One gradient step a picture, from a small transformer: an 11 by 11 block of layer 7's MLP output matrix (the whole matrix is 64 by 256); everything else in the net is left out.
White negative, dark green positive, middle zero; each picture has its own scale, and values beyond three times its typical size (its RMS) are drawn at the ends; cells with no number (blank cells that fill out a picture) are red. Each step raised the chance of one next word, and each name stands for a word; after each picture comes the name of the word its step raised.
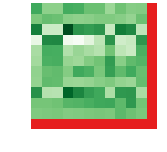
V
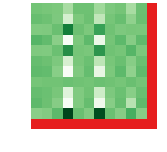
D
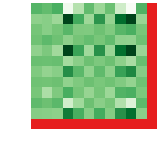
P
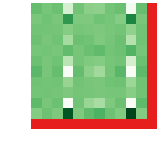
D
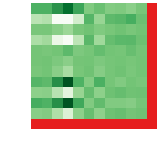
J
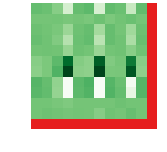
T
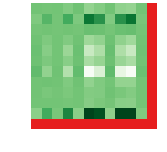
D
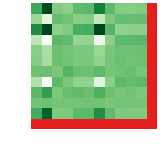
V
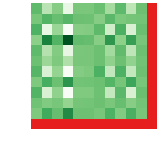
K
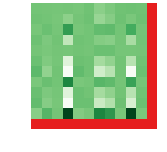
D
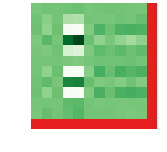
K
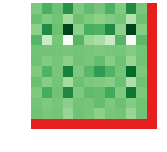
V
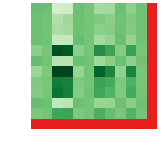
P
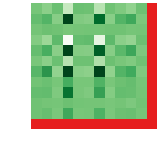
P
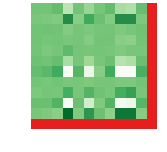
D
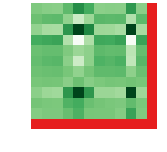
V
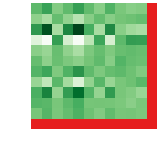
V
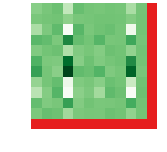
T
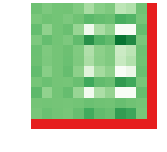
K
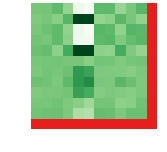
P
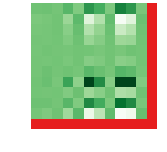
J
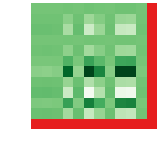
T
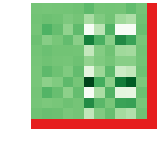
K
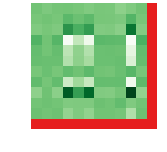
V
